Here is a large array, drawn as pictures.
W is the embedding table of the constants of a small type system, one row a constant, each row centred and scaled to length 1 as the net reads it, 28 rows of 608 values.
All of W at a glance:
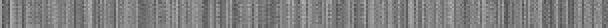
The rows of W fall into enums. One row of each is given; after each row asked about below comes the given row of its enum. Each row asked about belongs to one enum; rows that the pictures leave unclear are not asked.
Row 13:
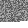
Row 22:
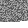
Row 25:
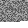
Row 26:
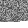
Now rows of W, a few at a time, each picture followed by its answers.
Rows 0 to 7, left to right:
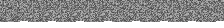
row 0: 26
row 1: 13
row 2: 13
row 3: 13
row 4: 22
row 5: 22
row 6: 13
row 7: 25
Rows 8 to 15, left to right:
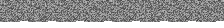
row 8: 22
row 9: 26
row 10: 22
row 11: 25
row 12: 22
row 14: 22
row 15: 25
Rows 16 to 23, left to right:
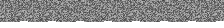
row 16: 13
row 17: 13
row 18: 25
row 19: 22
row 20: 13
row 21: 25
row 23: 13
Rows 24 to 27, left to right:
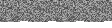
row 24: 26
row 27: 25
